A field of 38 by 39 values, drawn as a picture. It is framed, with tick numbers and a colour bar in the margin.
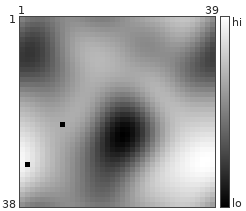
The top middle is the smoothest part. No regular stripes run through it. Two lone cells stand out, each far lower than its neighbours. The bottom right is the ninth with the highest average.
